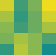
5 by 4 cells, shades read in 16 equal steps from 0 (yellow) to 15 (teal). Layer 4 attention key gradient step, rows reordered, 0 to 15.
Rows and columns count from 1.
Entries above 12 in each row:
0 1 0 0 2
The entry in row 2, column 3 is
9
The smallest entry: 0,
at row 1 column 4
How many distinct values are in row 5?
4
